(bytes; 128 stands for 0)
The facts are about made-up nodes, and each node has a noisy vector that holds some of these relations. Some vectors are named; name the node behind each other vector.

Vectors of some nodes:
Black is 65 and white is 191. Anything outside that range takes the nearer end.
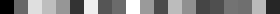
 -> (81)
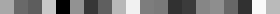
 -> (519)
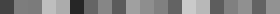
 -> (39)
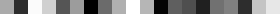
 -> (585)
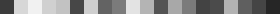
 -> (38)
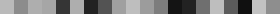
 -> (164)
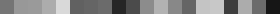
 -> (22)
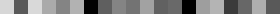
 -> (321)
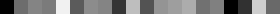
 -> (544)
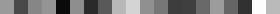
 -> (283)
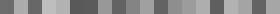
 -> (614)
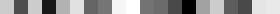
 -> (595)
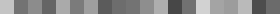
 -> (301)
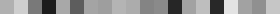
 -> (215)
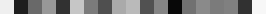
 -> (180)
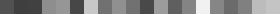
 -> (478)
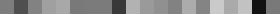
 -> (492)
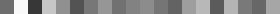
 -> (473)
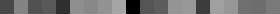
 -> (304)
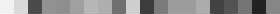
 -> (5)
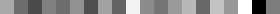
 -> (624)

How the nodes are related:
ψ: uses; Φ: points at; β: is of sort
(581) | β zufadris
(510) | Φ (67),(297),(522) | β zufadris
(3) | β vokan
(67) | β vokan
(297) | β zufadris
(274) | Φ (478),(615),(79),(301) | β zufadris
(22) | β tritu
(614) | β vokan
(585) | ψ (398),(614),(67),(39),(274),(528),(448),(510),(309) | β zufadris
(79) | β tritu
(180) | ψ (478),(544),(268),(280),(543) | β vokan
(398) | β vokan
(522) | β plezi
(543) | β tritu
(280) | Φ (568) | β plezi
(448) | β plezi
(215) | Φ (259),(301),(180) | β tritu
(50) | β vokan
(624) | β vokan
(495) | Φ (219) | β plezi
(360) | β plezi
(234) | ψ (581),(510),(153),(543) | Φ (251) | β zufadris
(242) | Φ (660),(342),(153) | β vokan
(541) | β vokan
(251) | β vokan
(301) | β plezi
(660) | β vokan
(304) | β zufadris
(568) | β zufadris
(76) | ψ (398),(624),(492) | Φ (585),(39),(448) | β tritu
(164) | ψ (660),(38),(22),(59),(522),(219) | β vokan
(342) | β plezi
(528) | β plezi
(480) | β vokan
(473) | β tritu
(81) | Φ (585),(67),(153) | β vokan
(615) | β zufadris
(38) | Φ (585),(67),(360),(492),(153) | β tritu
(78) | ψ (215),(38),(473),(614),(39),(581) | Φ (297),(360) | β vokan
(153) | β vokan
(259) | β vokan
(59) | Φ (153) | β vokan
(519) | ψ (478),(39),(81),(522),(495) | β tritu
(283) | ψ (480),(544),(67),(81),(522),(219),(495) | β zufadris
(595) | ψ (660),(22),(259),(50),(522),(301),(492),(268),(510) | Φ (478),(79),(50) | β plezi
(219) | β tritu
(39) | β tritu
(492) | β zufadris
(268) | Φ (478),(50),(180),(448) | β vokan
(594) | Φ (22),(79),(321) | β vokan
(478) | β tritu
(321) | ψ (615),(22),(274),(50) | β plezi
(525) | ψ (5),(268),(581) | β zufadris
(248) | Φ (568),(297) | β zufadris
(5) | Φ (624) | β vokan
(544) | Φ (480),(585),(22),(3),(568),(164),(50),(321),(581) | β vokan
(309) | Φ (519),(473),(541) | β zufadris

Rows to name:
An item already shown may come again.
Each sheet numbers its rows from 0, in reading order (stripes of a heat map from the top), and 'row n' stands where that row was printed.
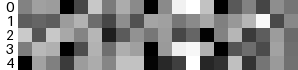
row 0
(248)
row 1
(398)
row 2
(321)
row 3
(248)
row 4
(594)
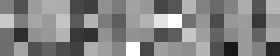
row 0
(448)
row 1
(510)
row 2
(448)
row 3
(495)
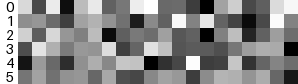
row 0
(595)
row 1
(280)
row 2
(321)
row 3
(59)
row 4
(594)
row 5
(660)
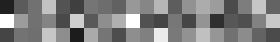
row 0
(480)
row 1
(234)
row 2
(522)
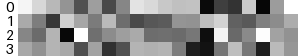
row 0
(78)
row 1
(543)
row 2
(274)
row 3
(164)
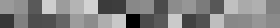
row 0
(153)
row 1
(79)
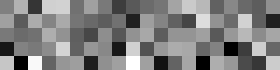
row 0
(581)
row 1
(615)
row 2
(528)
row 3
(544)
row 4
(76)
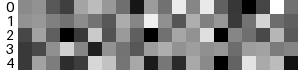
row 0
(280)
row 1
(309)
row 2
(568)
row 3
(67)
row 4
(242)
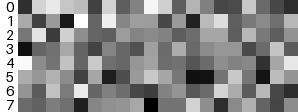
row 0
(38)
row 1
(268)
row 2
(473)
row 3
(480)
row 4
(525)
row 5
(164)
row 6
(50)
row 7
(360)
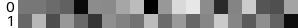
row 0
(297)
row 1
(219)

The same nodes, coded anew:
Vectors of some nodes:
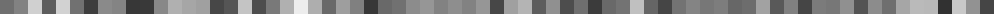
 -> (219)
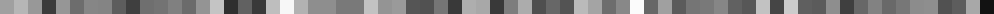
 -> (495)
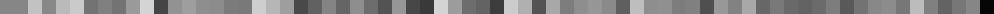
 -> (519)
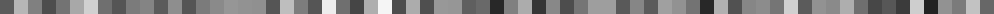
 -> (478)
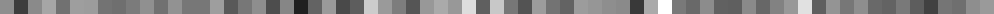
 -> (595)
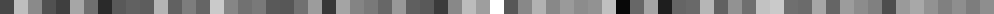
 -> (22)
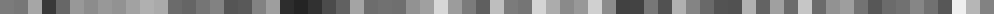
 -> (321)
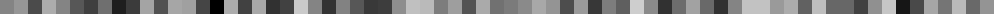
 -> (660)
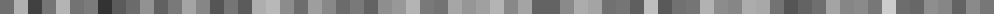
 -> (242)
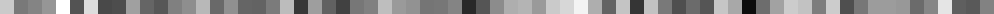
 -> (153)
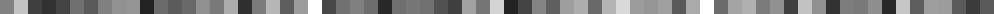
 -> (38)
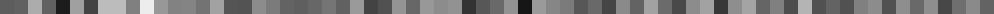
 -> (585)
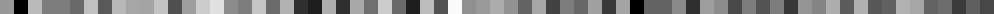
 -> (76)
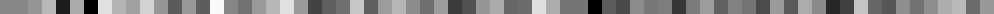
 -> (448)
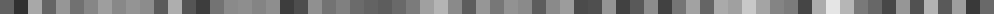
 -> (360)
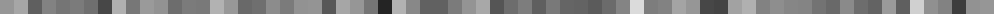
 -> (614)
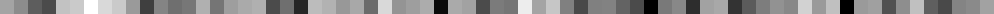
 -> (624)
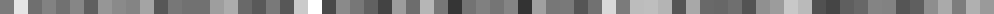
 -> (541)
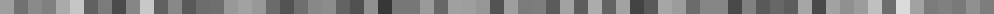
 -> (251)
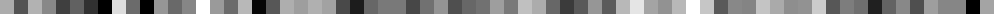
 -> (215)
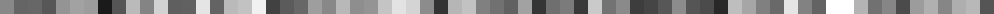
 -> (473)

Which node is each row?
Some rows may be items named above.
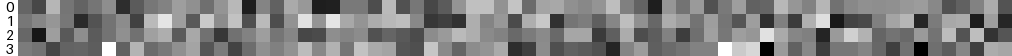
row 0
(594)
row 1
(309)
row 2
(360)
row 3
(280)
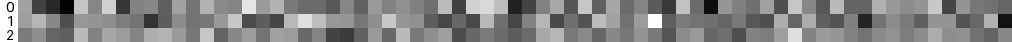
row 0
(492)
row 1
(495)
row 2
(398)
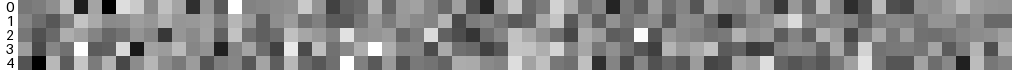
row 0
(448)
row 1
(398)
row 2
(510)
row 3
(615)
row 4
(78)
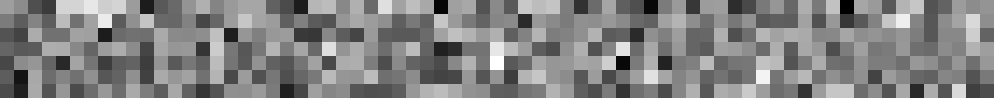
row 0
(624)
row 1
(525)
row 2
(594)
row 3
(510)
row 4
(22)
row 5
(274)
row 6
(360)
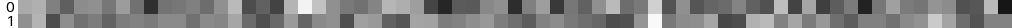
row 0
(495)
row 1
(614)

